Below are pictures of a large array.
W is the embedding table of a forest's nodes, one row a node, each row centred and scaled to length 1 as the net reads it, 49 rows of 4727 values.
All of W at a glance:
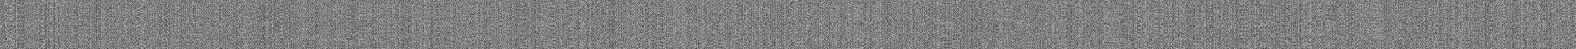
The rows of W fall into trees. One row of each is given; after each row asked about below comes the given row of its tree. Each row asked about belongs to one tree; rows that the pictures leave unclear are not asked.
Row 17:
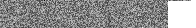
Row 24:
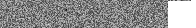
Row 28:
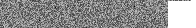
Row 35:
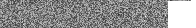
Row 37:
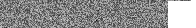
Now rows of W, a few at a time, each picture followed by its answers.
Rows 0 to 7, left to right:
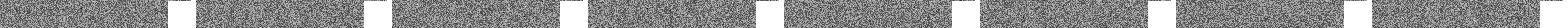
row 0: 37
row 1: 17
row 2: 24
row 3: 17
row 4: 28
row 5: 35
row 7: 17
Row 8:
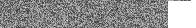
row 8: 37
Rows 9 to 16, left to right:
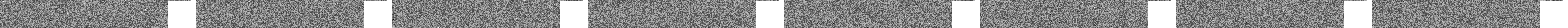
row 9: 35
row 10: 35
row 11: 37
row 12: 35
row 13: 37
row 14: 28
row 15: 35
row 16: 37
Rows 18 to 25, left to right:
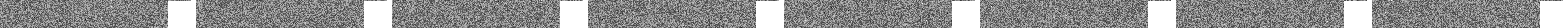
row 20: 17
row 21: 37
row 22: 28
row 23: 24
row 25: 37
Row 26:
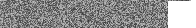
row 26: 37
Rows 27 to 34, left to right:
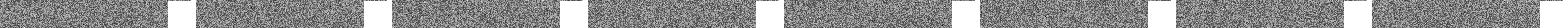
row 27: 35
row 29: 37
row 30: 17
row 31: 35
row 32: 37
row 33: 17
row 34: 28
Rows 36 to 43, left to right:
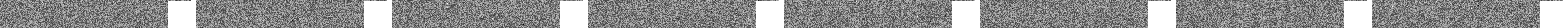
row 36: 28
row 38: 35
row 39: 35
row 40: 17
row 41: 35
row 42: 24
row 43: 17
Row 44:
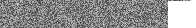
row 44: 17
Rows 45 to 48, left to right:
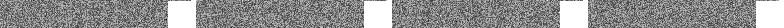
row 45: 24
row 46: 37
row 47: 17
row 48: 35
